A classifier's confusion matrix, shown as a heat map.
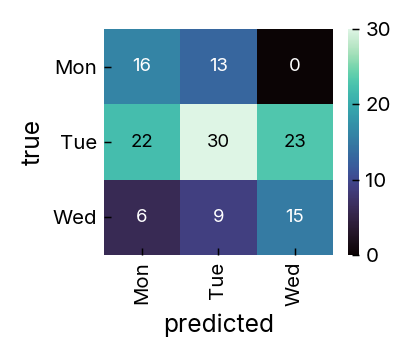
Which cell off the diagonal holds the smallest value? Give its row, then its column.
Mon, Wed
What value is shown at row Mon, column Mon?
16
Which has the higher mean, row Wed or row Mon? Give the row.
Wed
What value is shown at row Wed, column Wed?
15
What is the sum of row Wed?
30
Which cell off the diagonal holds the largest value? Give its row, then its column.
Tue, Wed
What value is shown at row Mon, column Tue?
13
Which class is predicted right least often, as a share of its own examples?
Tue
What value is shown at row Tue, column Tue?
30
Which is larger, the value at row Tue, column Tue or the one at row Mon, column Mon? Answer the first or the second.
the first
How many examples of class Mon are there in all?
29
